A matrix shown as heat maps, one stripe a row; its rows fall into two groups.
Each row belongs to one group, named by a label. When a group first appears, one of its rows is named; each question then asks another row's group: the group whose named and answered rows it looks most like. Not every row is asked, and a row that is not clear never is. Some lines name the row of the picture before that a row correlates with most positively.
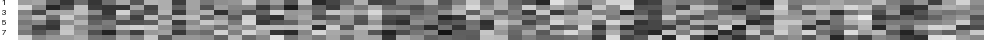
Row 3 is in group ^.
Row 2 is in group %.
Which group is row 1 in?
%
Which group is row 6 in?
^
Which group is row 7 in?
%
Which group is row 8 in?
^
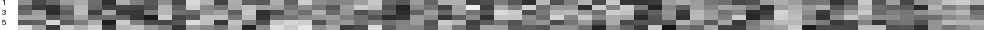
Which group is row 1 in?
^
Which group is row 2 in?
%
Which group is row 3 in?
%
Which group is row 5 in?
^
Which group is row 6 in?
^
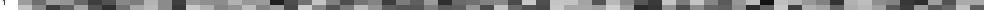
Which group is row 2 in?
%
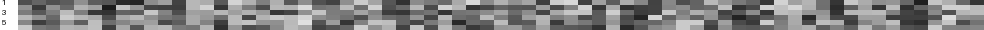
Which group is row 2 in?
^
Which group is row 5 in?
^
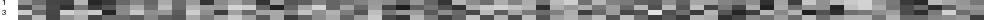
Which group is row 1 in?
%
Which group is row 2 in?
%
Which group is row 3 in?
^
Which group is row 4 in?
%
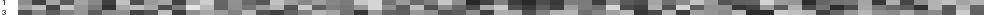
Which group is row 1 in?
^
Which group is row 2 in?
^
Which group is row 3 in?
%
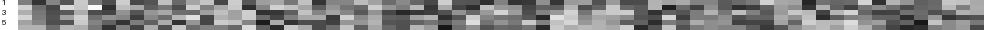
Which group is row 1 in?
^
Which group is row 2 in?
^
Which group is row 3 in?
%
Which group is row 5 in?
%
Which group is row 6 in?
%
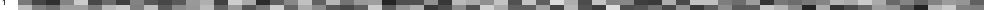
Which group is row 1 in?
%
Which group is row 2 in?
^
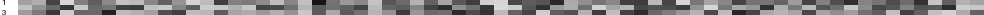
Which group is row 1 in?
^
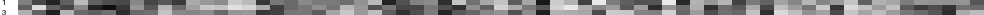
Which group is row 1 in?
%
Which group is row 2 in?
%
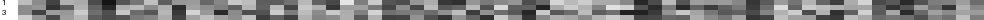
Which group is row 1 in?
%
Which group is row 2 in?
%
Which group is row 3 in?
^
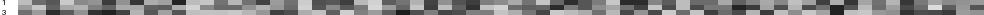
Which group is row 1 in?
^
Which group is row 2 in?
^
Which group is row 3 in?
%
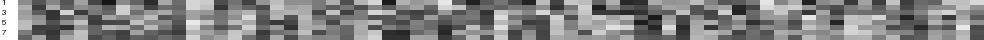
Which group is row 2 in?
^
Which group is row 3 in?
^
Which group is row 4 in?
%
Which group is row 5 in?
%
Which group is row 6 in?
%
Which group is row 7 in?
%
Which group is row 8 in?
%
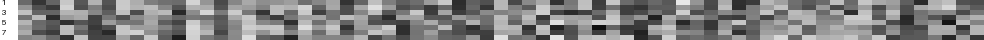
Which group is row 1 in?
^
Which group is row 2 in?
^
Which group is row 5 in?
%
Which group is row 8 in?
%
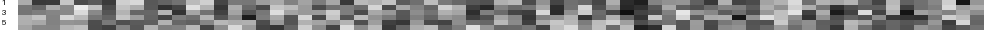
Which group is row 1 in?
^
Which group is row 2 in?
^
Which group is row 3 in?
^
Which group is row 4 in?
^
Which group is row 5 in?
%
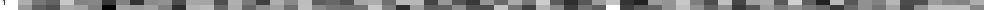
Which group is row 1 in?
^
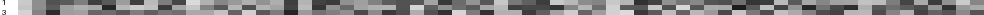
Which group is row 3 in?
%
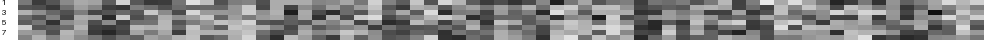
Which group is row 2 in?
%
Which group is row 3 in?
%
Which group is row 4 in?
^
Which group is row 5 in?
%
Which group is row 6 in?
%
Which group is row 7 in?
%
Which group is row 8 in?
%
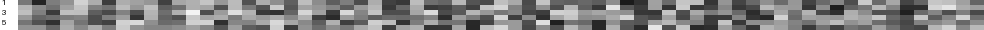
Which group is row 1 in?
^
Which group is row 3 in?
%
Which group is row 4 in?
%
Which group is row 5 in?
^
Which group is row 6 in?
^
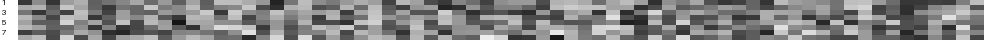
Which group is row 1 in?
%
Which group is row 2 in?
%
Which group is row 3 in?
^
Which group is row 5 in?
^
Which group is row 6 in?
%
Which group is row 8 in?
^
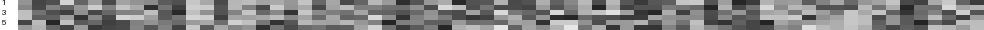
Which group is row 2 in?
^
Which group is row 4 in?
^
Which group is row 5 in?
%
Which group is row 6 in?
%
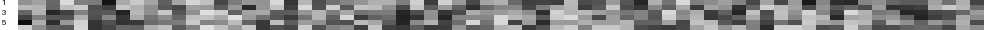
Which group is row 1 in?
^
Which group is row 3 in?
%
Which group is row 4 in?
%
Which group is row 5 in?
%
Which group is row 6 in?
%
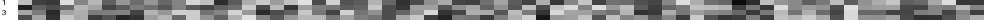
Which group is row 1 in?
^
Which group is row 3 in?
%
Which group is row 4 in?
%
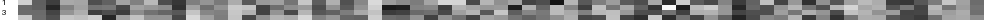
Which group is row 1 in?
^
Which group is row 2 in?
%
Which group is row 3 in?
%
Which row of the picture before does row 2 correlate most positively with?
2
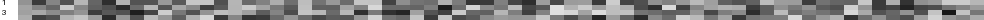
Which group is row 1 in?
^
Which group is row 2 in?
%
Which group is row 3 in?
%
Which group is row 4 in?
^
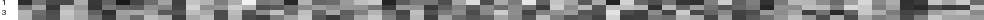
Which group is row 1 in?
%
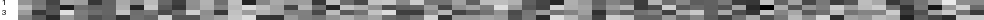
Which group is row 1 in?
^
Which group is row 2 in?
%
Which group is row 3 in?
^
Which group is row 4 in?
%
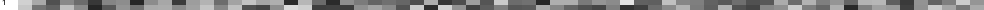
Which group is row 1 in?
%
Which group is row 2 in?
^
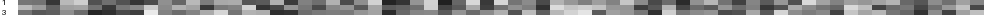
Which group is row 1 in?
%
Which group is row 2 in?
%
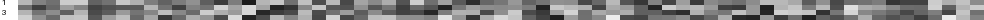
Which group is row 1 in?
^
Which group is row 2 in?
%
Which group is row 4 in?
^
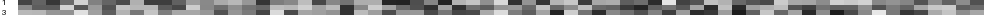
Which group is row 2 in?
^
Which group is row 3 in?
^
